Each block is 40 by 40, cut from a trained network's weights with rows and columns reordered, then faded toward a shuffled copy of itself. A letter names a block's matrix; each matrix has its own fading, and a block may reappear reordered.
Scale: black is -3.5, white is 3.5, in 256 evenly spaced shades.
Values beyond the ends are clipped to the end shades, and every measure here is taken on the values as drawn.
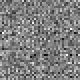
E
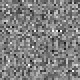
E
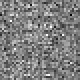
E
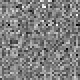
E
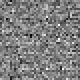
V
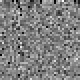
V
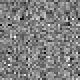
E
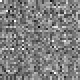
E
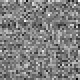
V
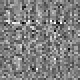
E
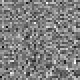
E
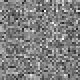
E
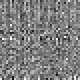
E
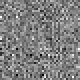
E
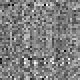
E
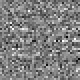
V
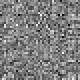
E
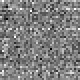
V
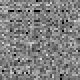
V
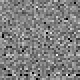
V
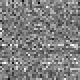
V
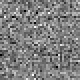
V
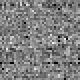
V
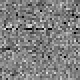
V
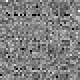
V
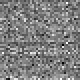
V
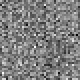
E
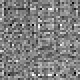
E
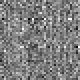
E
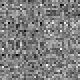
E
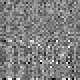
E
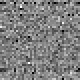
V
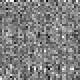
E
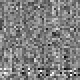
E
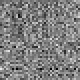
E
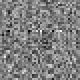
E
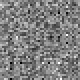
E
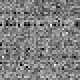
V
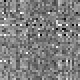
E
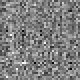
E
